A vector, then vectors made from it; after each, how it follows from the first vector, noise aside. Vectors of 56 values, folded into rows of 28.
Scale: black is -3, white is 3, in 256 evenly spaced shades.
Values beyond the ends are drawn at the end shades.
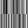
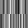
wrapped around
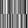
negated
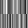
negated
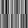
sign-scrambled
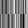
wrapped around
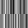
wrapped around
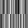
wrapped around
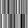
reversed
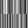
negated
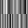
negated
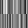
negated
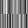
negated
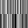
wrapped around
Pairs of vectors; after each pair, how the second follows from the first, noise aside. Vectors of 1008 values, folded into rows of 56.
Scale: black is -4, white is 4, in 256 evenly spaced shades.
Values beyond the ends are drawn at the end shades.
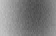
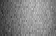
negated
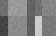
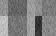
negated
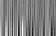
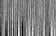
negated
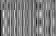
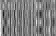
negated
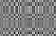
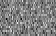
shuffled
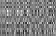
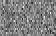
shuffled
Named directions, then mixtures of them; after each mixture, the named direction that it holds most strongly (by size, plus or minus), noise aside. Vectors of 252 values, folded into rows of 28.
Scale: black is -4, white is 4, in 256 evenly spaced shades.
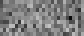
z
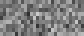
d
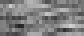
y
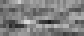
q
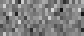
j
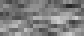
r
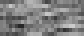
y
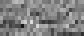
q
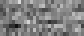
q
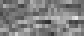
r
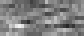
y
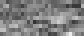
r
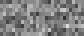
d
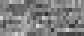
y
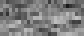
r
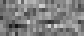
q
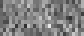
z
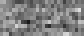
q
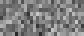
d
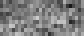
r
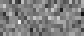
j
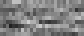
q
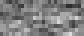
r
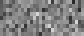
d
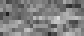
r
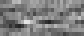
q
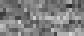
r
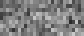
d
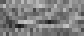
q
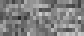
y
